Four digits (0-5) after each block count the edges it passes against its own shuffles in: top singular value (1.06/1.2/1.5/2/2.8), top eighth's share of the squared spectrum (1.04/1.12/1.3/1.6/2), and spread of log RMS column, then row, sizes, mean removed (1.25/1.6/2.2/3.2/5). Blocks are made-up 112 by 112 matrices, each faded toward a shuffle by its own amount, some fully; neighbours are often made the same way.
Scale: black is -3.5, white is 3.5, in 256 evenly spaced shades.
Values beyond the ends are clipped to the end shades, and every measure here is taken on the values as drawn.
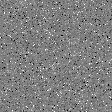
0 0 0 0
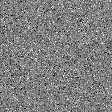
0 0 0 1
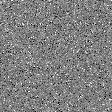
0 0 0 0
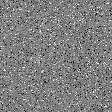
1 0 0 0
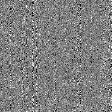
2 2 4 0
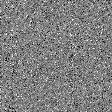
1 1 2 0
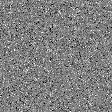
0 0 1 0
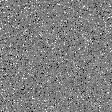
2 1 0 0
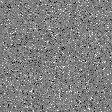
3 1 0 0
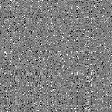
4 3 2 2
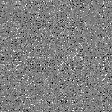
4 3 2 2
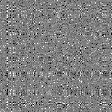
5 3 3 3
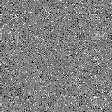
4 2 1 1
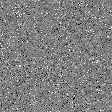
2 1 0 0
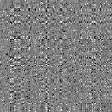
5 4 3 3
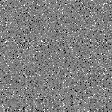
4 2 1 1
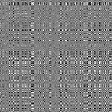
5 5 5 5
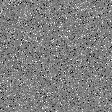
0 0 0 0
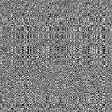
5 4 3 3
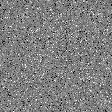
3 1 0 0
